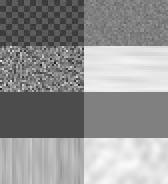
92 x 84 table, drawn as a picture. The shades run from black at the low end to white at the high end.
It is made of 4 by 2 panels. Panel 1,1: low, checkered. Panel 1,2: middling, fine-grained, faint in contrast. Panel 2,1: middling, fine-grained, strong in contrast. Panel 2,2: very high, streaked across, faint in contrast. Panel 3,1: low, flat. Panel 3,2: middling, flat. Panel 4,1: high, streaked downward, faint in contrast. Panel 4,2: very high, blotchy, faint in contrast.
